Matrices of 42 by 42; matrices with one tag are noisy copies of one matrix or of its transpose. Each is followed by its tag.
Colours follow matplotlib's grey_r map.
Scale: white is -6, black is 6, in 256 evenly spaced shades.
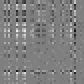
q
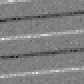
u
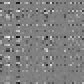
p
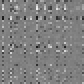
p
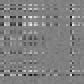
q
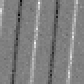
u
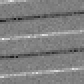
u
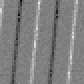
u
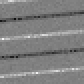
u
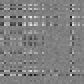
q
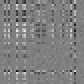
q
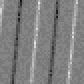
u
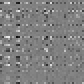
p
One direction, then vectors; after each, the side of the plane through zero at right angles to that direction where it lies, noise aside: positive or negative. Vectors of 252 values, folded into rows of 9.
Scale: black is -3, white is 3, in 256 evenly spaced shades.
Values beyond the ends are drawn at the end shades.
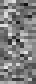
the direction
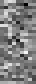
positive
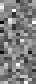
positive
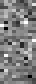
positive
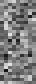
positive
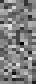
positive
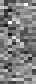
negative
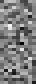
positive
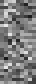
positive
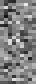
negative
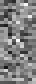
negative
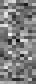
positive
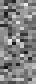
negative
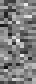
negative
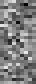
positive
